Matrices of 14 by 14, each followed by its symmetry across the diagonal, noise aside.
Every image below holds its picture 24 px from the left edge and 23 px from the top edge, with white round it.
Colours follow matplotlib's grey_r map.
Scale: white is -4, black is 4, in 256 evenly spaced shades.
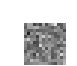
neither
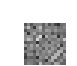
symmetric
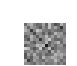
symmetric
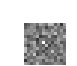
symmetric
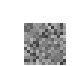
symmetric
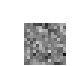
neither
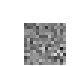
neither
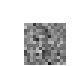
neither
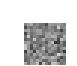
neither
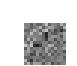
symmetric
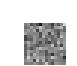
neither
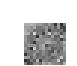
symmetric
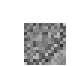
symmetric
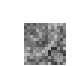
symmetric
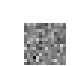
neither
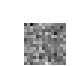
neither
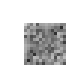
symmetric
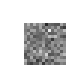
neither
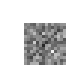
symmetric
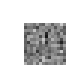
neither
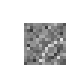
symmetric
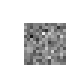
neither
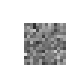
neither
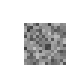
symmetric
